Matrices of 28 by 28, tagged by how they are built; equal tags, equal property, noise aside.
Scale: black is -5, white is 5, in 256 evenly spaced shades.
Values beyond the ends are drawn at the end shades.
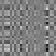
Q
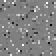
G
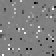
G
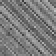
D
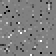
G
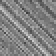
D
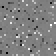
G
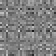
Q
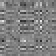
Q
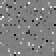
G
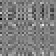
Q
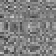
Q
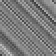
D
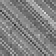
D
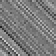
D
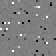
G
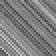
D
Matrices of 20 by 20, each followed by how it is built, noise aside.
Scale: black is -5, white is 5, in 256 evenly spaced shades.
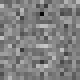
low rank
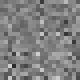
low rank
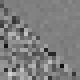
lower triangular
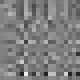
low rank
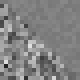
lower triangular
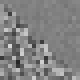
lower triangular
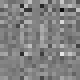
low rank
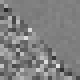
lower triangular
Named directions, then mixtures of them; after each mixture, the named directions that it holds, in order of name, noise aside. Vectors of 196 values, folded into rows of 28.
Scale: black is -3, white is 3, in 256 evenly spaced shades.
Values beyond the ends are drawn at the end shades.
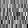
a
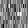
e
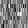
e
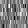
a, e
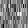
e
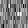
e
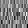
a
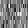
e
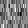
e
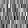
a, e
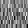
a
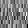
a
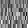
a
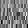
a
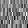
a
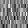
a, e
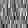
a, e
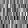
a, e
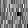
a, e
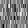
a, e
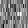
e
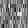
e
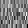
a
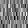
a, e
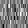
a, e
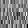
a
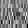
a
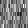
e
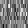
a, e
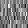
a, e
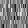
a, e
